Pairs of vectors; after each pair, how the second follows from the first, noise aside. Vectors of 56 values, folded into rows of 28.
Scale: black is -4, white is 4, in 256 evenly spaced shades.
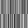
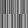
shuffled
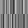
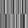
wrapped around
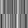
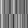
wrapped around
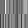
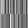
wrapped around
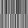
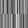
shuffled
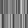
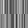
shuffled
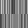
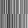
shuffled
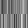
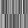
shuffled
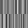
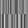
wrapped around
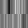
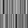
shuffled
